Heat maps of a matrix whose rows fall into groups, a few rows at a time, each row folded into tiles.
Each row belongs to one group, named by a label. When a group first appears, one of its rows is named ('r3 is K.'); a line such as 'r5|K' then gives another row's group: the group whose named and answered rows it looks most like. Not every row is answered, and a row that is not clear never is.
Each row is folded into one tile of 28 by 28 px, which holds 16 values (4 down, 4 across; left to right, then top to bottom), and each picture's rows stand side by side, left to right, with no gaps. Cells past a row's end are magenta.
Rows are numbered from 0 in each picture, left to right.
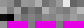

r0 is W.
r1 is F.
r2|F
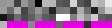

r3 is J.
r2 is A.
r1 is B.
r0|W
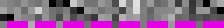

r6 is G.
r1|G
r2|B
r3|W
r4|J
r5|F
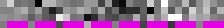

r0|F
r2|A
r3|W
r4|B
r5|J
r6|A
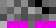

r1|B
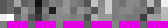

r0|A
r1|B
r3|J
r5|J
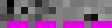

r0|B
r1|B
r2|F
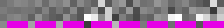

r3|A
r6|A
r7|A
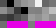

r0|B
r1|F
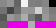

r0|J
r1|G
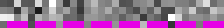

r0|A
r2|G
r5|W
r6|A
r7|F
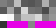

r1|A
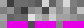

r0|G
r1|A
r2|F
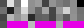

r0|J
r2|G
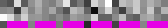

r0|A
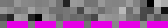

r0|W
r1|W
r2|B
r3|W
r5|B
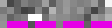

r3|J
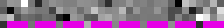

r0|J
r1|B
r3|G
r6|B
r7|A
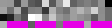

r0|W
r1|A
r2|F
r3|G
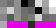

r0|G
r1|J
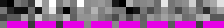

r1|J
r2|J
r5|J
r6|J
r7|J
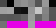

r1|G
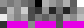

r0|A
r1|B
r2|J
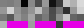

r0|G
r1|G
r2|J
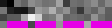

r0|B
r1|A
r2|G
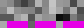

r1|J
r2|W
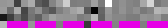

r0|W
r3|J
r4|F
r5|F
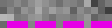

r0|A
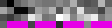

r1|A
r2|A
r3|A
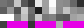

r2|G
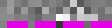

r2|A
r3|A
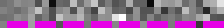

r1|G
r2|A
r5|B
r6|F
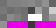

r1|A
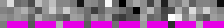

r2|G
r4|B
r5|G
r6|A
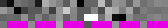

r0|B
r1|B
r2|G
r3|A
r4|W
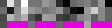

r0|J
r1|W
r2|B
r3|G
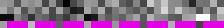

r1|W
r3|W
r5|J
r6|G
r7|A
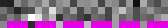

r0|B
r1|A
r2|W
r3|W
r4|G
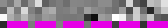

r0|A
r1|F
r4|A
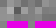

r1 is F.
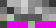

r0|J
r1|G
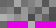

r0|A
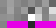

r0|F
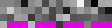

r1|W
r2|J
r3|B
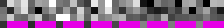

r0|J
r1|J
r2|A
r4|J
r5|B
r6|B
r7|B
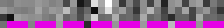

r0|W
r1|F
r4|G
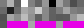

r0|J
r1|G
